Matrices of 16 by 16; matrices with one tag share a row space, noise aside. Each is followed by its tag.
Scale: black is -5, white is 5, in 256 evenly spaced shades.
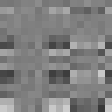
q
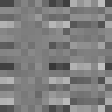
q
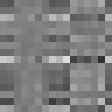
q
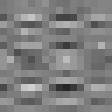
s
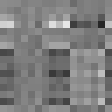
q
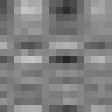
s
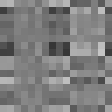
q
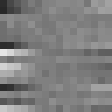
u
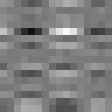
s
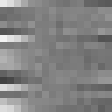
u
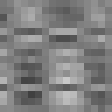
s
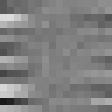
u
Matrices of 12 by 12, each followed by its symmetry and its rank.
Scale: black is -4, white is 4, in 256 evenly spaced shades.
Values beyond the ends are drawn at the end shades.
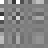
symmetric, rank one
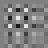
symmetric, rank one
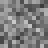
neither, full rank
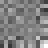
symmetric, rank two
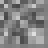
symmetric, rank two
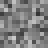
antisymmetric, full rank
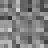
antisymmetric, rank two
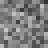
neither, full rank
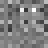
neither, rank two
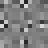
antisymmetric, rank two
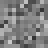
antisymmetric, full rank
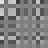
symmetric, rank one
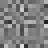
antisymmetric, rank two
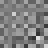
symmetric, rank two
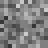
antisymmetric, full rank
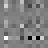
neither, rank two
